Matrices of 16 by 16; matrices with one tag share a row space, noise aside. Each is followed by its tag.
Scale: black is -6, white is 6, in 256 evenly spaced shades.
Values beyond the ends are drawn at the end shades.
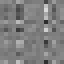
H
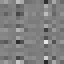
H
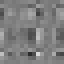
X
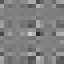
X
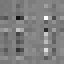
H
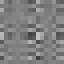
X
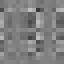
X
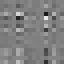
H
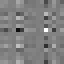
H
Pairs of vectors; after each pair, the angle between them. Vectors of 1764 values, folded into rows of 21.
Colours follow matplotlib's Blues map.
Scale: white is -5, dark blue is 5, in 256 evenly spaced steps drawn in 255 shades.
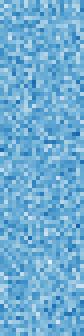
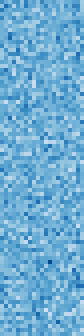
nearly opposite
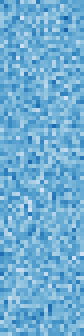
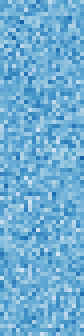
partly aligned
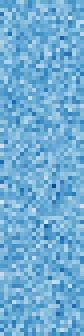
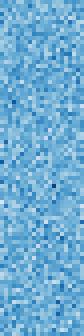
nearly parallel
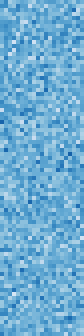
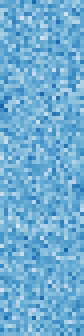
orthogonal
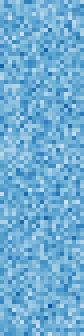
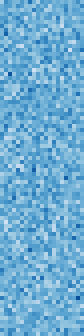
partly aligned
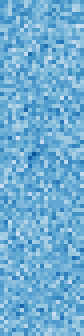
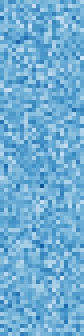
orthogonal
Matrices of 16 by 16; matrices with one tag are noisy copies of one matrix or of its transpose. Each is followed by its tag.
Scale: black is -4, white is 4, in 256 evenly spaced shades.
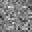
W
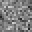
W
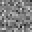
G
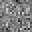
W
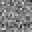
G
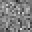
W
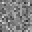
G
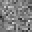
W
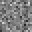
G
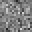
W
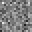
G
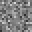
G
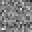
G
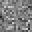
W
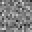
G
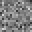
G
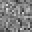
W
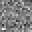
G
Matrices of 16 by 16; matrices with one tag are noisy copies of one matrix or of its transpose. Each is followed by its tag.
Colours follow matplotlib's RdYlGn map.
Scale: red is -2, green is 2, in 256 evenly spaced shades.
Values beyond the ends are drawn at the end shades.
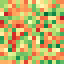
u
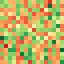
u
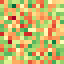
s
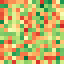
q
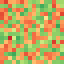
q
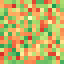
s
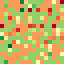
q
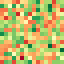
q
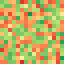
u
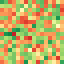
u
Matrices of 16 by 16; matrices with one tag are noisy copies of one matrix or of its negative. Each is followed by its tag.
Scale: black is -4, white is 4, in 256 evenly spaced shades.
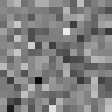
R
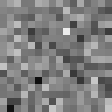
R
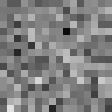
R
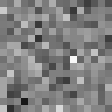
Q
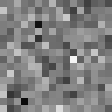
Q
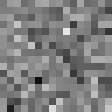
R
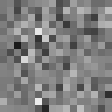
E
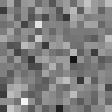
Q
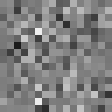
E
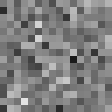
Q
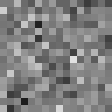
Q
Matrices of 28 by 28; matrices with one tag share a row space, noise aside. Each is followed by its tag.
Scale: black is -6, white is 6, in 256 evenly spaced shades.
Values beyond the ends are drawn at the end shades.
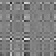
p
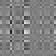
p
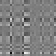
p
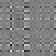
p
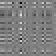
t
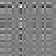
t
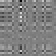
t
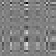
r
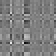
p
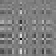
t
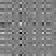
t
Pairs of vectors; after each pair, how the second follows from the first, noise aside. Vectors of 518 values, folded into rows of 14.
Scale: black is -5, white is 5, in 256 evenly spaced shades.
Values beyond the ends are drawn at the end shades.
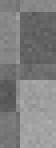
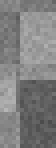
negated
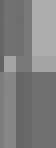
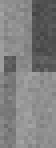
negated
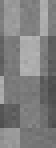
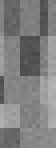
negated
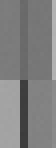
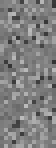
shuffled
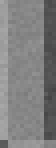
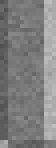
negated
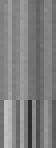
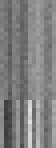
negated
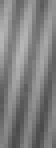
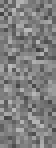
shuffled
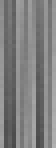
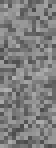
shuffled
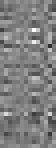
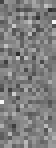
shuffled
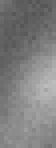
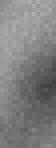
negated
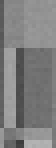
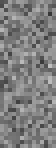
shuffled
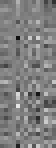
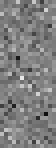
shuffled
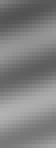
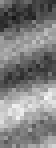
scaled up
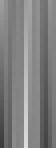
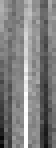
scaled up
